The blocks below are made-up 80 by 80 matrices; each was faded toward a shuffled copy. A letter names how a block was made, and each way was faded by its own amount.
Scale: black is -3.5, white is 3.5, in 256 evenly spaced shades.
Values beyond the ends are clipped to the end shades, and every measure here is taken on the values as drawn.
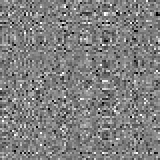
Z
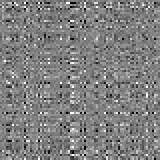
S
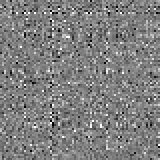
Z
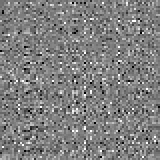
Z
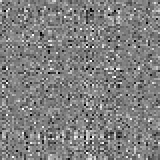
Z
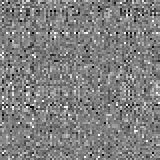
Z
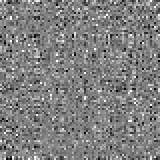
Z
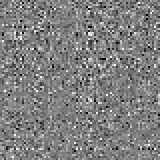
Z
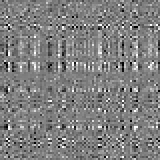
S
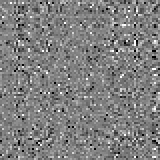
Z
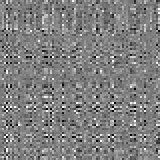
S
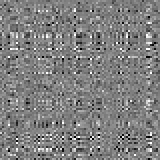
S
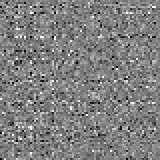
Z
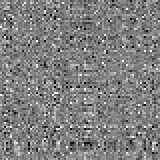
Z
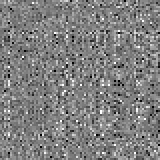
Z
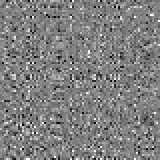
Z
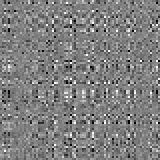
S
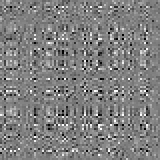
S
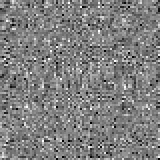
Z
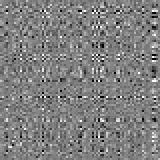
S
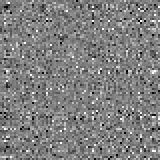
Z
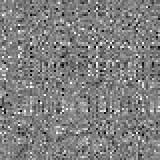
Z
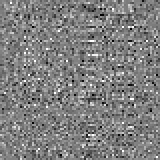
Z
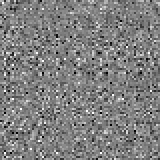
Z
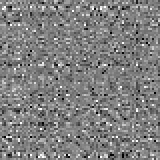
Z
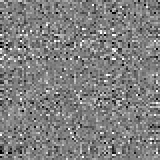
Z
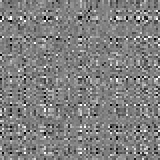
S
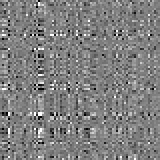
S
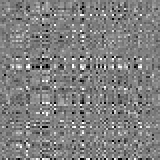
S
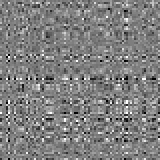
S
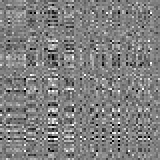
S
